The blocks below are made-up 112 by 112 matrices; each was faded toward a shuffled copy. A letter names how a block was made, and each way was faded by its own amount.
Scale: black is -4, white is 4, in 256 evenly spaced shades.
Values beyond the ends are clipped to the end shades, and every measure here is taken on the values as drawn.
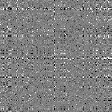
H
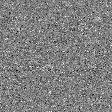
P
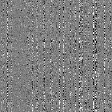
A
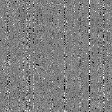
A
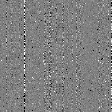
A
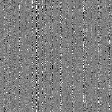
A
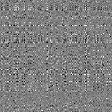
H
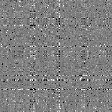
H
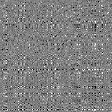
H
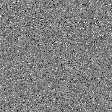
P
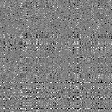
H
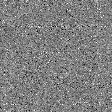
P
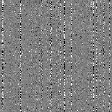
A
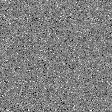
P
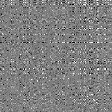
H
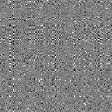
H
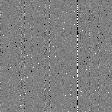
A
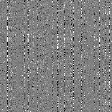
A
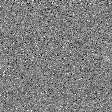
P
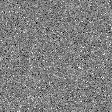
P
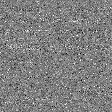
P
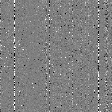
A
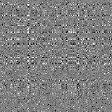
H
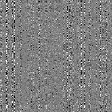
A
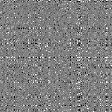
H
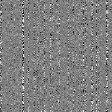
A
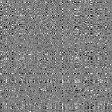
H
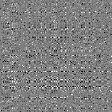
H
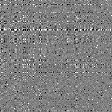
H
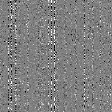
A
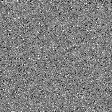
P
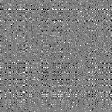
H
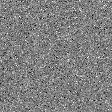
P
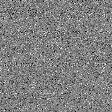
P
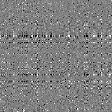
H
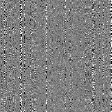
A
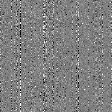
A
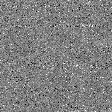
P
